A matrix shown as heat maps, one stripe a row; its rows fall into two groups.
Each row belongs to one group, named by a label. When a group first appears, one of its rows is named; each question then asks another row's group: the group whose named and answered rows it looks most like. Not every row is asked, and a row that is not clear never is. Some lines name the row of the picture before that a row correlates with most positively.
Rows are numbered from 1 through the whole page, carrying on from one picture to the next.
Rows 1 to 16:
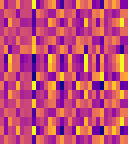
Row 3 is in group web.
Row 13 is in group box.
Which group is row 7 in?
web
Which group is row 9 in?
box
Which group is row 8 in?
web
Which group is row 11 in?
web
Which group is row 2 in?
box
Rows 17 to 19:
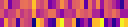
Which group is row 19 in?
box
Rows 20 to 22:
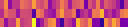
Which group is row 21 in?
box
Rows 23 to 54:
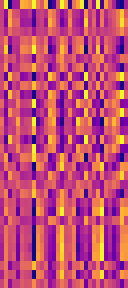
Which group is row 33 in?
web
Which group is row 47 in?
web
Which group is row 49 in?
box
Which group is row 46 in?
box
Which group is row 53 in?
box
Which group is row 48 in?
box
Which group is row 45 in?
box
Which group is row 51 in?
box
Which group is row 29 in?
box
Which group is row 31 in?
web
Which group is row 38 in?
web
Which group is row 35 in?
web
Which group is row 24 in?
web
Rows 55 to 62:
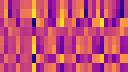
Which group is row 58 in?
web
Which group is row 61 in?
box
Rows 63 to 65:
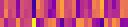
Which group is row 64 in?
box
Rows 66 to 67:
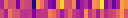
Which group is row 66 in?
box
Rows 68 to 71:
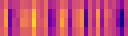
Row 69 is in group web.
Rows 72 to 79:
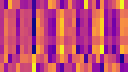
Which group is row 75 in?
box
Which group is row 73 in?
box
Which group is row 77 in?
box
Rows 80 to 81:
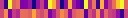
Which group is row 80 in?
web
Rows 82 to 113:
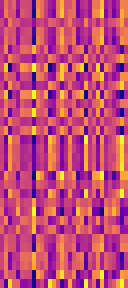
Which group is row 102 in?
box
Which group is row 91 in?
web
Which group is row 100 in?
web
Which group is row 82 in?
box
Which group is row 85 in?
box
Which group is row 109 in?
box
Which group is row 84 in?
web
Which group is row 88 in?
web
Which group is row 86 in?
box
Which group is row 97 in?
web
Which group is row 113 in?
web
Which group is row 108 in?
box
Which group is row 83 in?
box
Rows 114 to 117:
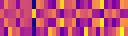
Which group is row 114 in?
box
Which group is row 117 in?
web
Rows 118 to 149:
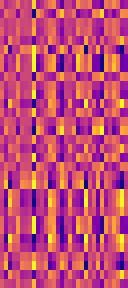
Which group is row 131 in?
box
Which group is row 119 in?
box
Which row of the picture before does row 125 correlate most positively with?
115
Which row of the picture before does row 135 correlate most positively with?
115
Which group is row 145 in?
web
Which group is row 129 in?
web
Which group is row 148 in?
web
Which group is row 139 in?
web
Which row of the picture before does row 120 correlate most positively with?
115
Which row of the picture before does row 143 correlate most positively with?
115
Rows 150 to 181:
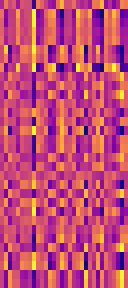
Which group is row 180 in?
web
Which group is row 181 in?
web
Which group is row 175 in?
box
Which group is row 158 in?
web
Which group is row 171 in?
web
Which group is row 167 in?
web
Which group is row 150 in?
box
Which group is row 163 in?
box
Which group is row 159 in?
box
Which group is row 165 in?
box
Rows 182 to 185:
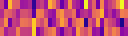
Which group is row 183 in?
box
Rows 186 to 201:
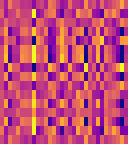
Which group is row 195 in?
web
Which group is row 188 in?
box
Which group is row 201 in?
web
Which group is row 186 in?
web
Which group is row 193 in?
web
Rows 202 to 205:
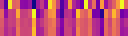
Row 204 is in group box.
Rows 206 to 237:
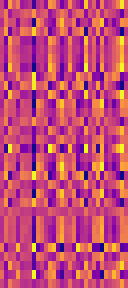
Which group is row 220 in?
web
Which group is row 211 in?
web
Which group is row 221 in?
box
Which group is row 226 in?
web
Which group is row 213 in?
web
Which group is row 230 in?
box
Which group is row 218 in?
box
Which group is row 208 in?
box
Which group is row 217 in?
box
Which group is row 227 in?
box
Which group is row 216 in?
web
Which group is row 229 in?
web
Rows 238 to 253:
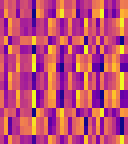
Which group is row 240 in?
web
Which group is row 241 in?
web
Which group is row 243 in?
web
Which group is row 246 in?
web
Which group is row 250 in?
box
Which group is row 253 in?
web
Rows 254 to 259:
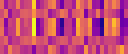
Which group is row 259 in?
web
